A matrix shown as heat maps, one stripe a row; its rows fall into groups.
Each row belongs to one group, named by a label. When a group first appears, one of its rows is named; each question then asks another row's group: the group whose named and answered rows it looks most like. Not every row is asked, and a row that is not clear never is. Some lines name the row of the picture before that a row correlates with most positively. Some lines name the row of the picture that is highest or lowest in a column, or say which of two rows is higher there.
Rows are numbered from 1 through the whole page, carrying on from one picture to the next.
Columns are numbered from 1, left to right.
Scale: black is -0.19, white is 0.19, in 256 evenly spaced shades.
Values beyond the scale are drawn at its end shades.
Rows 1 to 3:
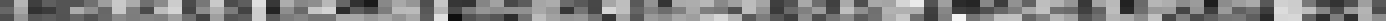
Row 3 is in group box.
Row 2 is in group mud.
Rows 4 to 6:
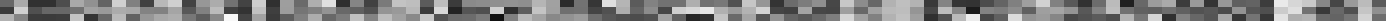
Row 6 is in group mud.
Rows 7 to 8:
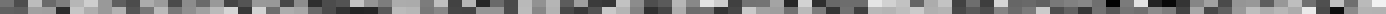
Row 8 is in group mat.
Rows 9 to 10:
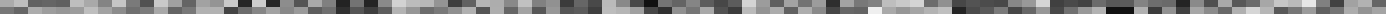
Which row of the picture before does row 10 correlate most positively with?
8
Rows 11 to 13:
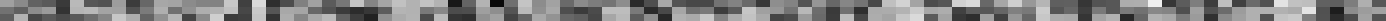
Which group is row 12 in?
mat
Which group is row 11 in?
mud
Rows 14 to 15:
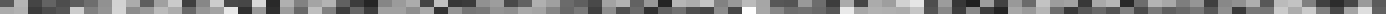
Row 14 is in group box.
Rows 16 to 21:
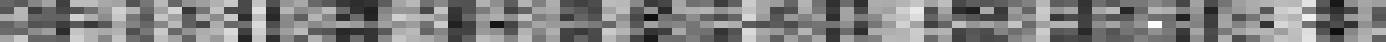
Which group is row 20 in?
mat
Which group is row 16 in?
mat
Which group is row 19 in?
box
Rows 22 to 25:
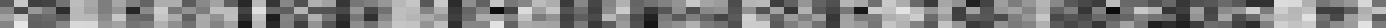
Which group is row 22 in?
mud
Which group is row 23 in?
mat
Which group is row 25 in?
mud
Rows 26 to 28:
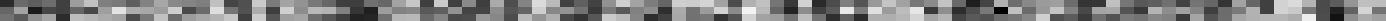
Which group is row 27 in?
box
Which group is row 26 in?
mat
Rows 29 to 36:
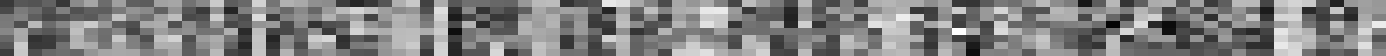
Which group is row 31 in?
box
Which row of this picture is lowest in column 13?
32
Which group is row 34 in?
mud
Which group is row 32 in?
mat
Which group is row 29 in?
mat
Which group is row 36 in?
box
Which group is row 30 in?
box
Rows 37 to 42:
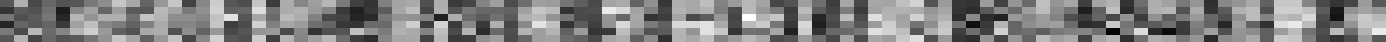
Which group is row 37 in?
box
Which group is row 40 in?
mat
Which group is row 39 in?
mat
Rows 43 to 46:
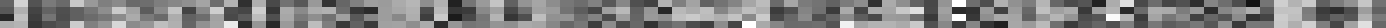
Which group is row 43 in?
mud
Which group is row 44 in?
box
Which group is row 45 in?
box
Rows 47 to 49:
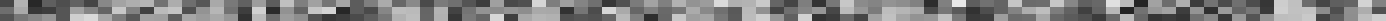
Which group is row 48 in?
mud
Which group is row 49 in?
mat
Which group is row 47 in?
box
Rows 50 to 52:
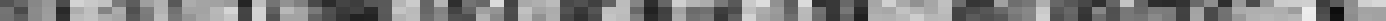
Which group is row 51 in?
mat
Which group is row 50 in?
mat
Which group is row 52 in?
mat
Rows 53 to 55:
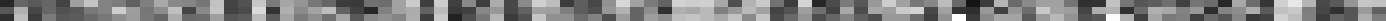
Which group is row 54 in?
box
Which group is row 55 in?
box
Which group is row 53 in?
mat
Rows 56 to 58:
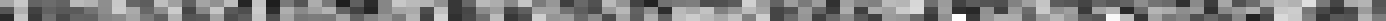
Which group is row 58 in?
box
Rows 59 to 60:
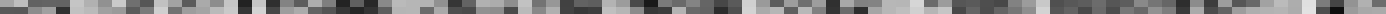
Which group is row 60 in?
mat
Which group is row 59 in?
mud
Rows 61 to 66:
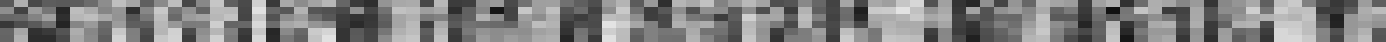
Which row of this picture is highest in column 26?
62
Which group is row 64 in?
mat
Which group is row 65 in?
mud
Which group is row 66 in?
mud
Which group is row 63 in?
mat
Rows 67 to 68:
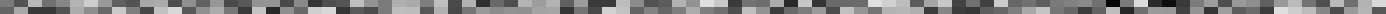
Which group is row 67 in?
mat
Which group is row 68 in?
mud
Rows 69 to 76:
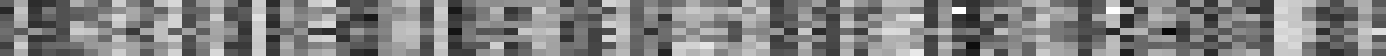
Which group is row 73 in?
mat
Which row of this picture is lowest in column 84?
73
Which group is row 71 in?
box
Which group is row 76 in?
box
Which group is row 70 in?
box
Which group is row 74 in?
mud
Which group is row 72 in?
mud
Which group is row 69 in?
mud
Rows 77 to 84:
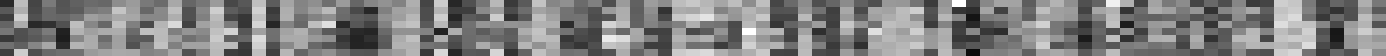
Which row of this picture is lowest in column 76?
83
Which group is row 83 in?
mat
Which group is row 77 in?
box
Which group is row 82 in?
mat
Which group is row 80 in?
mud
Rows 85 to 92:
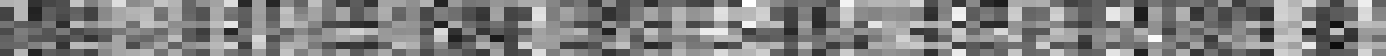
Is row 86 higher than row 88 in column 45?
No
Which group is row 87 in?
box
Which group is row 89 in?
box
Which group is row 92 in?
box
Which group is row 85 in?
mud
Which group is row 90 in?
box
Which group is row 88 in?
mat
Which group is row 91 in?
mat
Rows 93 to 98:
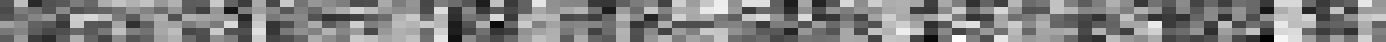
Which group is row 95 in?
mat
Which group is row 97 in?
box
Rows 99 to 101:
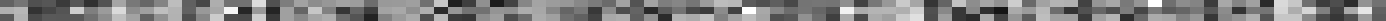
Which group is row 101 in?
box
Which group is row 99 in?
box
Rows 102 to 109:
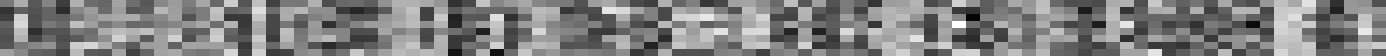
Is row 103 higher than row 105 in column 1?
No
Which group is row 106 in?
box
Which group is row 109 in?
mud
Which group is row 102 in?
mud
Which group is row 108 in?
mat
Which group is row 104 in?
box
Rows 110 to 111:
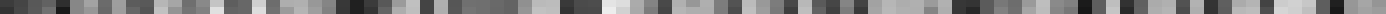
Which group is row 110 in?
mat
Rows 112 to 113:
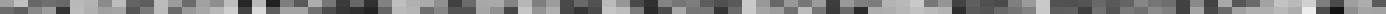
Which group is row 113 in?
mat
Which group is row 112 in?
mud
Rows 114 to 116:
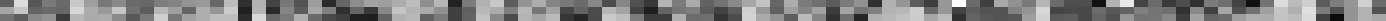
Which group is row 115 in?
mud
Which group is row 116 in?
mat
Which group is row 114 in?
mud
